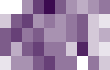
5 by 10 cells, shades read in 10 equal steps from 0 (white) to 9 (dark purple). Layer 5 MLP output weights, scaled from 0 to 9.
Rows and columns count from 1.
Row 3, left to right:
6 7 5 6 4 4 5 6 2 3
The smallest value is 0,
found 3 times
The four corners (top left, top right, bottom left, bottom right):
0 5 1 2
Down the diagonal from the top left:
0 6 5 7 7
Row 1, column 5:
9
